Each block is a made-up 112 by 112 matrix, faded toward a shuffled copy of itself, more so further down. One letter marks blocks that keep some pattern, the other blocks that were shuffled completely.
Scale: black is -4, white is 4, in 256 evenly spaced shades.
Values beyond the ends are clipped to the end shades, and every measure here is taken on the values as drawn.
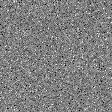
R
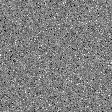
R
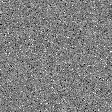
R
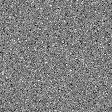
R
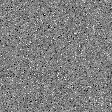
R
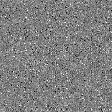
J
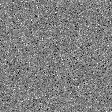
R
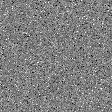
R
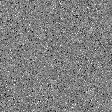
R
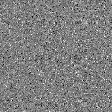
J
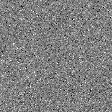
J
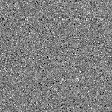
J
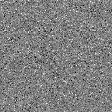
J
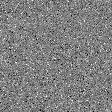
R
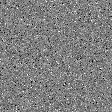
R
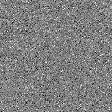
J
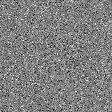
R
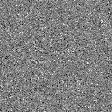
J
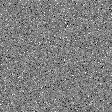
R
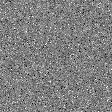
R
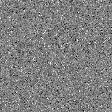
J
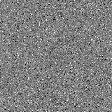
J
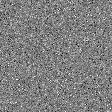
R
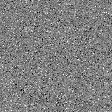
J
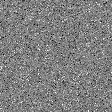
R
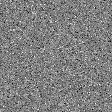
R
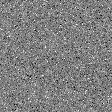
R
